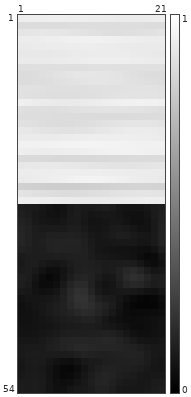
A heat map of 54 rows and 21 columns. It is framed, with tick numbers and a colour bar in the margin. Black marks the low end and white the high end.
It is made of 2 by 1 panels. Panel 1,1: very high, streaked across, faint in contrast. Panel 2,1: very low, blotchy, faint in contrast.
